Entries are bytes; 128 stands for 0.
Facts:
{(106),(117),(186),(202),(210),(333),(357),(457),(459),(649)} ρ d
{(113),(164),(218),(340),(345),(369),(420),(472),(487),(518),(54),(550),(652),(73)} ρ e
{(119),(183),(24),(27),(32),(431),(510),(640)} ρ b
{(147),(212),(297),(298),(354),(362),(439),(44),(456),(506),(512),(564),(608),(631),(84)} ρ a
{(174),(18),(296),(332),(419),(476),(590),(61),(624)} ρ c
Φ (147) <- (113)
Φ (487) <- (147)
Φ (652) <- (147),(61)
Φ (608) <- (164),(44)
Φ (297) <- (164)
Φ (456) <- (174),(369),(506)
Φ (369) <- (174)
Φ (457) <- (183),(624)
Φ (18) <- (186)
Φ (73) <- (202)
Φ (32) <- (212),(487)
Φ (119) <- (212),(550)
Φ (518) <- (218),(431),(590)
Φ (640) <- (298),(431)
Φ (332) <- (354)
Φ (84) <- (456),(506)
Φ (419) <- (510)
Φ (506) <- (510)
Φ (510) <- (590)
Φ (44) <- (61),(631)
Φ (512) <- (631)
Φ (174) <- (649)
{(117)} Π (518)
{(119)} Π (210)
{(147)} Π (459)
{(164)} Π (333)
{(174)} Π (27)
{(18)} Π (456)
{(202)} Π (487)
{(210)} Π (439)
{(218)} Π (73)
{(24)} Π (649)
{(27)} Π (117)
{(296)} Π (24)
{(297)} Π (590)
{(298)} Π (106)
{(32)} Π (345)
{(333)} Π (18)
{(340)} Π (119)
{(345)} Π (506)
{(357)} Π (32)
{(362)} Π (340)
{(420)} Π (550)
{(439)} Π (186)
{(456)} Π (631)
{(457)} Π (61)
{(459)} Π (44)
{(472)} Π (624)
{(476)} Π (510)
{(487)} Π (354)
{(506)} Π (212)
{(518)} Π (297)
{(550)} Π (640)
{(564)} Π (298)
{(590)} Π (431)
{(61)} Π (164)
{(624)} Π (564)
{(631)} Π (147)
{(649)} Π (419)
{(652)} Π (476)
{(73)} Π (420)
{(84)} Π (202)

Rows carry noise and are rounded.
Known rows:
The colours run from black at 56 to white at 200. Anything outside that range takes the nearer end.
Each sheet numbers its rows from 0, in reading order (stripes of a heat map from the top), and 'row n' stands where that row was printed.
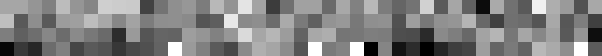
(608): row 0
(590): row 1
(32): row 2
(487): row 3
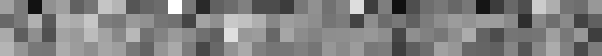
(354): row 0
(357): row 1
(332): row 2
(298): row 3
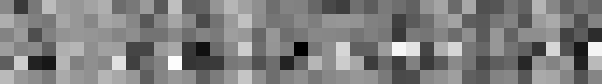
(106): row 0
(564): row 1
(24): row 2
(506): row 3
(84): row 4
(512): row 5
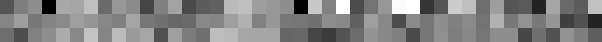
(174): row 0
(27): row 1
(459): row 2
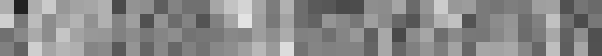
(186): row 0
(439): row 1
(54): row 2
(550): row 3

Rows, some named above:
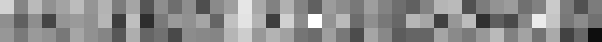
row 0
(439)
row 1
(61)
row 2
(119)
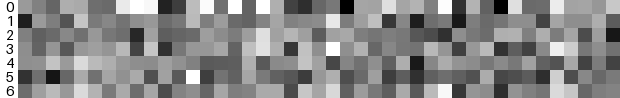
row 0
(44)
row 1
(652)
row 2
(32)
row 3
(61)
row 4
(518)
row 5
(202)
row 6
(164)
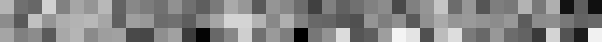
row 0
(431)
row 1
(210)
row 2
(506)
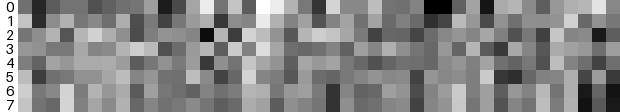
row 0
(147)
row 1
(212)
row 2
(457)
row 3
(631)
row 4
(333)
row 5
(419)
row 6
(640)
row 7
(431)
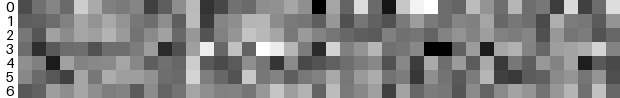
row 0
(369)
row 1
(649)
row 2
(117)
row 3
(147)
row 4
(510)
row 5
(476)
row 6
(113)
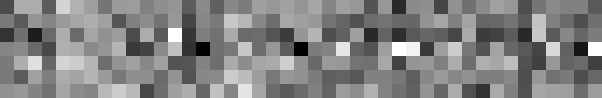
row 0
(472)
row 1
(333)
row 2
(202)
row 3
(456)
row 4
(218)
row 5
(117)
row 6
(631)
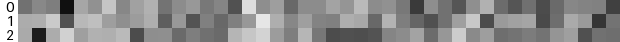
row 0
(296)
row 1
(362)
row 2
(186)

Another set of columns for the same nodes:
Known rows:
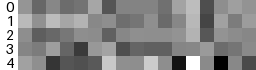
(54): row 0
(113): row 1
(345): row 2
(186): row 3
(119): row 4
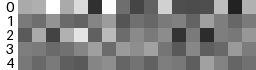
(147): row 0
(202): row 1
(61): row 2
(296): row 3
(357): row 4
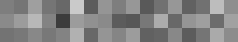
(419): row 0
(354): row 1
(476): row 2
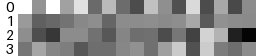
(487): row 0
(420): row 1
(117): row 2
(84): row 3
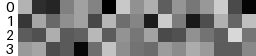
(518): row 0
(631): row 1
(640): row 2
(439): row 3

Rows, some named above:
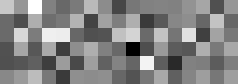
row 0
(212)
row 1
(431)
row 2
(174)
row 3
(608)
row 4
(333)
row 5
(354)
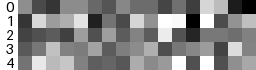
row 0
(117)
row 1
(456)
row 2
(333)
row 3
(510)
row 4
(506)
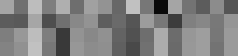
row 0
(32)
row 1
(459)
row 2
(354)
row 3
(354)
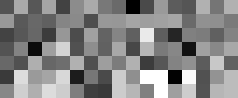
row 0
(608)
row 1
(218)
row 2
(333)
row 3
(164)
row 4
(431)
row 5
(456)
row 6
(369)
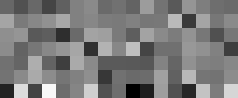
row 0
(457)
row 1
(652)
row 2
(362)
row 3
(590)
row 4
(106)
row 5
(649)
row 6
(44)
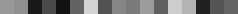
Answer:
(210)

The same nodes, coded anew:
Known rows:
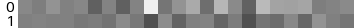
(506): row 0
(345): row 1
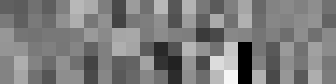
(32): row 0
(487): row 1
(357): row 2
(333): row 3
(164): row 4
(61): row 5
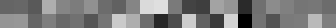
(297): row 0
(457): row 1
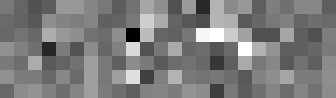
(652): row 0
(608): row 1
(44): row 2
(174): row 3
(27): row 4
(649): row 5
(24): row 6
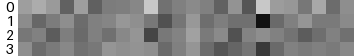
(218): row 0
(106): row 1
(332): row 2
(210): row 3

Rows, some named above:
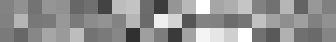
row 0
(456)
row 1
(590)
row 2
(147)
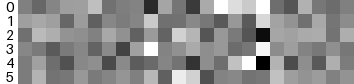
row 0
(147)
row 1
(218)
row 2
(431)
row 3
(84)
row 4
(61)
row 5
(590)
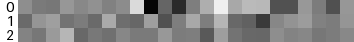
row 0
(459)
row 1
(640)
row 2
(354)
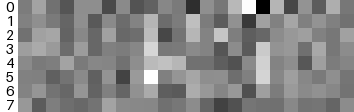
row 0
(61)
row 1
(518)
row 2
(510)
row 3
(218)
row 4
(362)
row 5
(84)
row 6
(369)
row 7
(117)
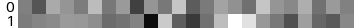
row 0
(212)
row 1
(631)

